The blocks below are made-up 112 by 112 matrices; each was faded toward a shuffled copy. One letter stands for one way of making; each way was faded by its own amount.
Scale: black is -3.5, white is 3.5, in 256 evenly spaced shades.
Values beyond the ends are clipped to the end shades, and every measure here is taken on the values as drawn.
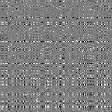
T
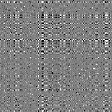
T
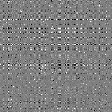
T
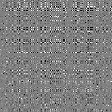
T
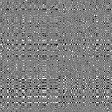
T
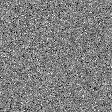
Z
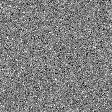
Z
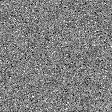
Z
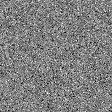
Z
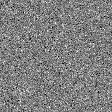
Z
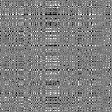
T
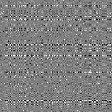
T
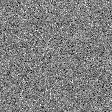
Z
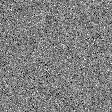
Z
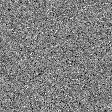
Z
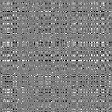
T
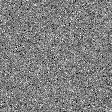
Z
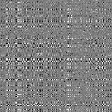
T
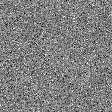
Z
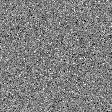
Z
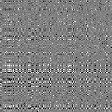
T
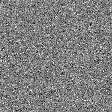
Z
